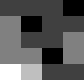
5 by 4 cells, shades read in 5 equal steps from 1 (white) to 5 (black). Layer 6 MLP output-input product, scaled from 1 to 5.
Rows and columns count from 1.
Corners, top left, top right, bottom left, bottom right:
4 5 1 4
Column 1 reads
4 3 3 3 1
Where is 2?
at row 5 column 2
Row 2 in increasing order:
3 4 4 5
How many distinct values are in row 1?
2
